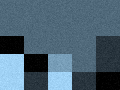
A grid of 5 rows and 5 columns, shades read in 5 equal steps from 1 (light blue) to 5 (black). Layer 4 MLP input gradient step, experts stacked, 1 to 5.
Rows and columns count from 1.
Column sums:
13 18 12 16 19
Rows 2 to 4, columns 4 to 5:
3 3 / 3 4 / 3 4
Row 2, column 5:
3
